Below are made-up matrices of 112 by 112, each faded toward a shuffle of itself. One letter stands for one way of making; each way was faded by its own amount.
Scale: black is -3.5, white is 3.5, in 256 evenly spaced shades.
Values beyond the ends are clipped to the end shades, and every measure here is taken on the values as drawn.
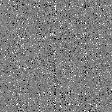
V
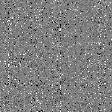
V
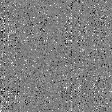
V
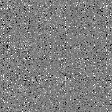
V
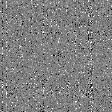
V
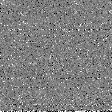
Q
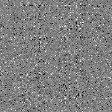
V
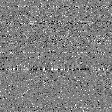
Q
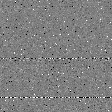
Q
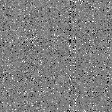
V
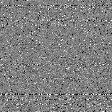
Q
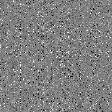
V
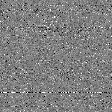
Q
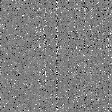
V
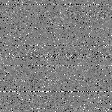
Q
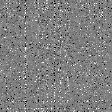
V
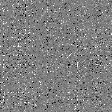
V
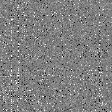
V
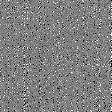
V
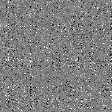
V
